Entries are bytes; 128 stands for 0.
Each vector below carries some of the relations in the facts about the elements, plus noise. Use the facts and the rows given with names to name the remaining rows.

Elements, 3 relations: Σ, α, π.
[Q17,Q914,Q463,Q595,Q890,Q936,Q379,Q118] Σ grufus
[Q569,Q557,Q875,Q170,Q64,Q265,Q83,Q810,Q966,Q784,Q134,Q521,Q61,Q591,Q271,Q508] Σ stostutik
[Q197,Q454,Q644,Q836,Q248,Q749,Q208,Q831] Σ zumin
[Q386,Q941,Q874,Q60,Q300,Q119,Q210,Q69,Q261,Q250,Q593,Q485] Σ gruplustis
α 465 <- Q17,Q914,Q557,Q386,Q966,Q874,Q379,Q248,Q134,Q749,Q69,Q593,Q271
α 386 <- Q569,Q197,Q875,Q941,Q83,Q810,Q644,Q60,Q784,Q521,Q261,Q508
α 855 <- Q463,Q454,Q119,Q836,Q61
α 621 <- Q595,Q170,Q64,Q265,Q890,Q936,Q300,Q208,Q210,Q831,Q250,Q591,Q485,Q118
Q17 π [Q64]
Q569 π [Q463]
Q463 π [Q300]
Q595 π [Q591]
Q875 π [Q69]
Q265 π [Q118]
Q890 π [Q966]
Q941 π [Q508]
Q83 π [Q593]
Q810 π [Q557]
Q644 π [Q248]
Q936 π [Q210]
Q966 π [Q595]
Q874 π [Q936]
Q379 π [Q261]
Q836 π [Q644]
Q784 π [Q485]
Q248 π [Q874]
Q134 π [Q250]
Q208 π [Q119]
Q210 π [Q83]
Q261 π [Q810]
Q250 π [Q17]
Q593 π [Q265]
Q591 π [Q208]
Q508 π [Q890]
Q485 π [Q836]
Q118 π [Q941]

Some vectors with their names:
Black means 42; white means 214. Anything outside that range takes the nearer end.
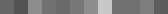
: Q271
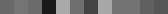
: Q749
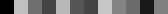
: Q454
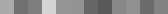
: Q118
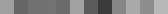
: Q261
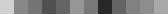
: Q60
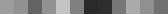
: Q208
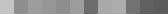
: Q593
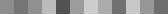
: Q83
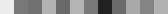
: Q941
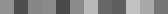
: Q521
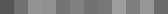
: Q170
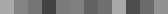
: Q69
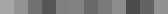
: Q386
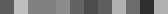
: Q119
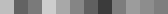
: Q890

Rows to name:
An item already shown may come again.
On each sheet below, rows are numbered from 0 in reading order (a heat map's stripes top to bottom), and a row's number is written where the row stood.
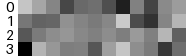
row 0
Q300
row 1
Q17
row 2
Q170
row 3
Q61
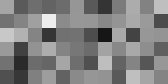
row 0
Q261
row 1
Q265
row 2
Q300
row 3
Q966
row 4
Q379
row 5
Q810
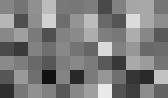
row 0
Q591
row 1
Q508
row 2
Q644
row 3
Q557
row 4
Q197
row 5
Q463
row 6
Q134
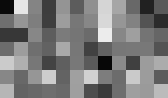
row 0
Q836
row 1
Q248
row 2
Q557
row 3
Q831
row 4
Q300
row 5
Q83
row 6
Q261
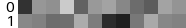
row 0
Q64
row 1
Q208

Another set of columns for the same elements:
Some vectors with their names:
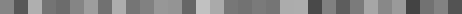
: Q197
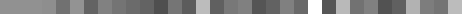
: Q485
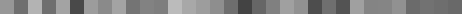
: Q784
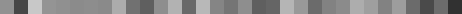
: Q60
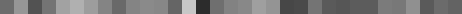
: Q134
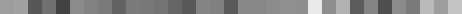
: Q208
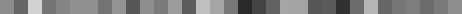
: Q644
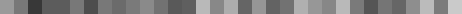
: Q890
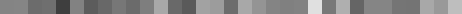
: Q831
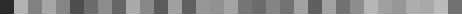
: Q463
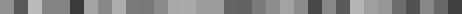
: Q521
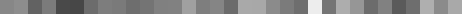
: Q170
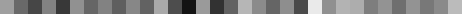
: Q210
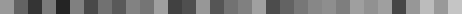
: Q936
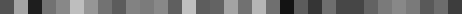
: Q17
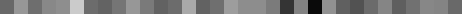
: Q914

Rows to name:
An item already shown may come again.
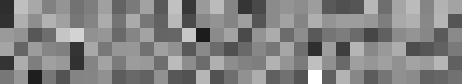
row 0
Q836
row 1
Q119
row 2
Q966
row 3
Q83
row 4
Q61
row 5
Q250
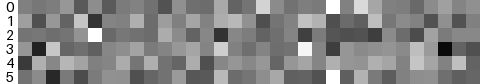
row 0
Q300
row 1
Q508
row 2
Q248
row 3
Q261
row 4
Q119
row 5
Q250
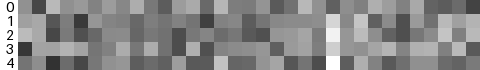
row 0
Q60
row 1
Q208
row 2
Q591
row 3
Q119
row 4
Q250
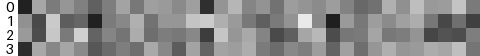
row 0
Q454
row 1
Q810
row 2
Q941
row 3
Q463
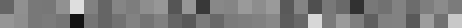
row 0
Q749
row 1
Q265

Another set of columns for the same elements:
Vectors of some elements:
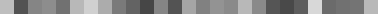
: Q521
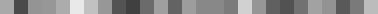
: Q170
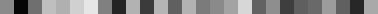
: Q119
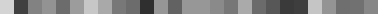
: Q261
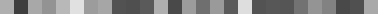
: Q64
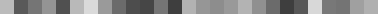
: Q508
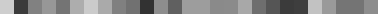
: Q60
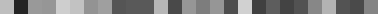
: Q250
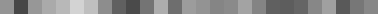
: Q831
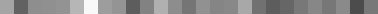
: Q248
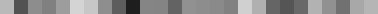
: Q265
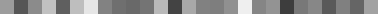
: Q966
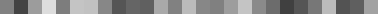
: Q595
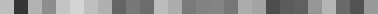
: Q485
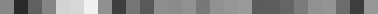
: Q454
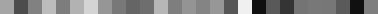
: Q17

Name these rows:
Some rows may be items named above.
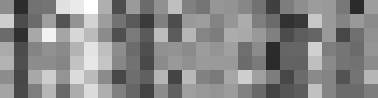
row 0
Q836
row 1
Q941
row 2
Q208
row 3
Q644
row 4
Q644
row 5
Q591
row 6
Q197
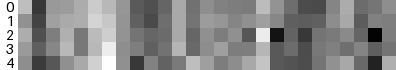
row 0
Q300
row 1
Q831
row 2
Q17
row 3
Q749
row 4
Q463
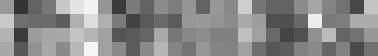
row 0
Q61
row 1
Q83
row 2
Q300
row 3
Q248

